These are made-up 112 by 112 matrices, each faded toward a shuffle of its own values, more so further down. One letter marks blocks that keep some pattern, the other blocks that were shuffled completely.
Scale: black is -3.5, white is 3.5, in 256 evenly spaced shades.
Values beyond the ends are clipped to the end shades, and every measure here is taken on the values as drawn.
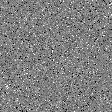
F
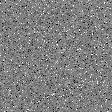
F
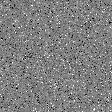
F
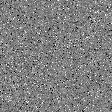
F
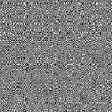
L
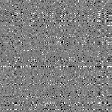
L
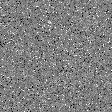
F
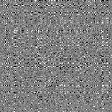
L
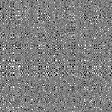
L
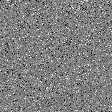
F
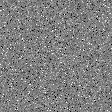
F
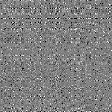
L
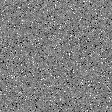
F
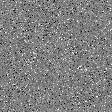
F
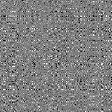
L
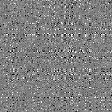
L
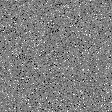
F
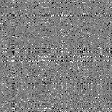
L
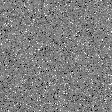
F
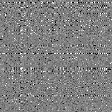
L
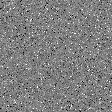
F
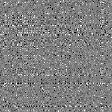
L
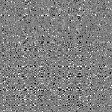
L
